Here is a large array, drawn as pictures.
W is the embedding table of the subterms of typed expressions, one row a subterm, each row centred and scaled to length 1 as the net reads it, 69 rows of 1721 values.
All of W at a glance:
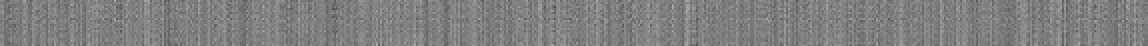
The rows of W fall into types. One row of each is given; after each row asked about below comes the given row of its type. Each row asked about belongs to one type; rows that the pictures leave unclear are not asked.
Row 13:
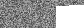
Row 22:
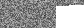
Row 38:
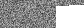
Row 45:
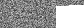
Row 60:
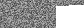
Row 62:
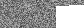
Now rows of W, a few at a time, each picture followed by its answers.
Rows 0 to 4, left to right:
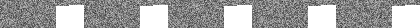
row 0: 62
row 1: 22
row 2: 62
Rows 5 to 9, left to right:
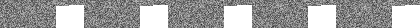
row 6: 60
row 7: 38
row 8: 62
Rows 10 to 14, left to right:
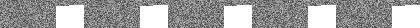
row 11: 13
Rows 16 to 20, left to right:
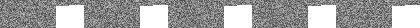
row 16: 45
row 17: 62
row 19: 62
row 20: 60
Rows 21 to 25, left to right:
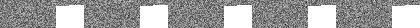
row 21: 45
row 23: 60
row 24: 38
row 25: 45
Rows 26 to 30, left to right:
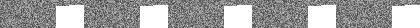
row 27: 13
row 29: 13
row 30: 22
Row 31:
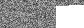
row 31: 45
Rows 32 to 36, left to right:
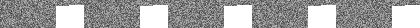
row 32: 22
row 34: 60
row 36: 60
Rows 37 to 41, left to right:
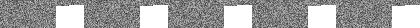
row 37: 38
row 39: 60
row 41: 13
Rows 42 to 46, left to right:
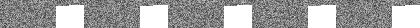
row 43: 13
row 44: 22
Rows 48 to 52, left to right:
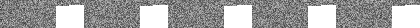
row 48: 38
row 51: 62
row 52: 22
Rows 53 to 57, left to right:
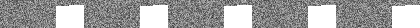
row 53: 38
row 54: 22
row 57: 62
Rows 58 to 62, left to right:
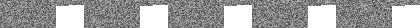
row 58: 60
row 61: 22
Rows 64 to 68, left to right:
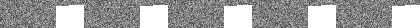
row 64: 13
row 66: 38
